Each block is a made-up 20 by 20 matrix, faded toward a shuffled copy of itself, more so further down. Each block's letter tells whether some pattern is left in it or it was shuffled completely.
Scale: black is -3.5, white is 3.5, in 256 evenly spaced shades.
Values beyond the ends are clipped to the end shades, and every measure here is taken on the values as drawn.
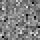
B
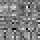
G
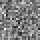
B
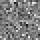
B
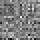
G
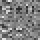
G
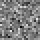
B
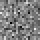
B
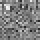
G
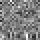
G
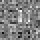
G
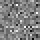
G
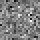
B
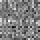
G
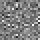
G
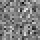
G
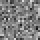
B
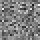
G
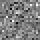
G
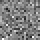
B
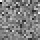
B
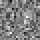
G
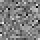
B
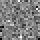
B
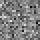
B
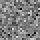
B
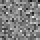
B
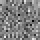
G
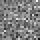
G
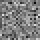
G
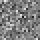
B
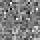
G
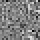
G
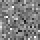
B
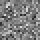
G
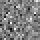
G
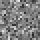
B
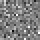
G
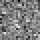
B
